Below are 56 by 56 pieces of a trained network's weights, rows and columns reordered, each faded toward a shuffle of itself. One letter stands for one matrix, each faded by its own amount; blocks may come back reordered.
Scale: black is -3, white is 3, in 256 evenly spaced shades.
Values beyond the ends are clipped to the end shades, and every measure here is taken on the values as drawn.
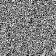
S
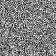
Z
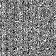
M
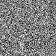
S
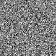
S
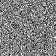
Z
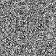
Z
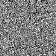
S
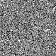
S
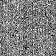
M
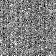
M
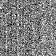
M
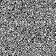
Z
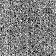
M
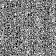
M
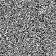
S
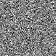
S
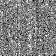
M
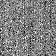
M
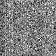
M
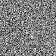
Z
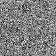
S
